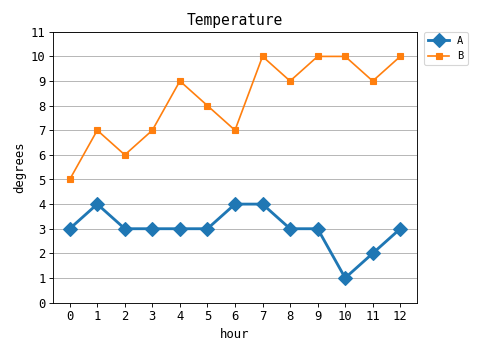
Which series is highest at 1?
B
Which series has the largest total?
B
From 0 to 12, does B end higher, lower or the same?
higher
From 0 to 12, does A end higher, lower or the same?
the same
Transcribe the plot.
Title: Temperature
x-axis: hour, ticks 0 1 2 3 4 5 6 7 8 9 10 11 12
y-axis: degrees, ticks 0 1 2 3 4 5 6 7 8 9 10 11
Legend: A, B
Values:
A: 3 4 3 3 3 3 4 4 3 3 1 2 3
B: 5 7 6 7 9 8 7 10 9 10 10 9 10
